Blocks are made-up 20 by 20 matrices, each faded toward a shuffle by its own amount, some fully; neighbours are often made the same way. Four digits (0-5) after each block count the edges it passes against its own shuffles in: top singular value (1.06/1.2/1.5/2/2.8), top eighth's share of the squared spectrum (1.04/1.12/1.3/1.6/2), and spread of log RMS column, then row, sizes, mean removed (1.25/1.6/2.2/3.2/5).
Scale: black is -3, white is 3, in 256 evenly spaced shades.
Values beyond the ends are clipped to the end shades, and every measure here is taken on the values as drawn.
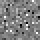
0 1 0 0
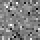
0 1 0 1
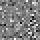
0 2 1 0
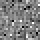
0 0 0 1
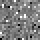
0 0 0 0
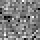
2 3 0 1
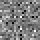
2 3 0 2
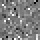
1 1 0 0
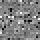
1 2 0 1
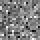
0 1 0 0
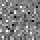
1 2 0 0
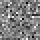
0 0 0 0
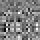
3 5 2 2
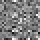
3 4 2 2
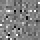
2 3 1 0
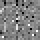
2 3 1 0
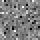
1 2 0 0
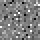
0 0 0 0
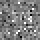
1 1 0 0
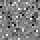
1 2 0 0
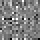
3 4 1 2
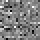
2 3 1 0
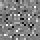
3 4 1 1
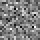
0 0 0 0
